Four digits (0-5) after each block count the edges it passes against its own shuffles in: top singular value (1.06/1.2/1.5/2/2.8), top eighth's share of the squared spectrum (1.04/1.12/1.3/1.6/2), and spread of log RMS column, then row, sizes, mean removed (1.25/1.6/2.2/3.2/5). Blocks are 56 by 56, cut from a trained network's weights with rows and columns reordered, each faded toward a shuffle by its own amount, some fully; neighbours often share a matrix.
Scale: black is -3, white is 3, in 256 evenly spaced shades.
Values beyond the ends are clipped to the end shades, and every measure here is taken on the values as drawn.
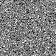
0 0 0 0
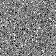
0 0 0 0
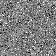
0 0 0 0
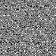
2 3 0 2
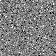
0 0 0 0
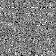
2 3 0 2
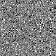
2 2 2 0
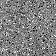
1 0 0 0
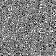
1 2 1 0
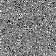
1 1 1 0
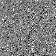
1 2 2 0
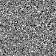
1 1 0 1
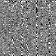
3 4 3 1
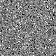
1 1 1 0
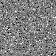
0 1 0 0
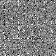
2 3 2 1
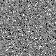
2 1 0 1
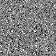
1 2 2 0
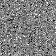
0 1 1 0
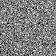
1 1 0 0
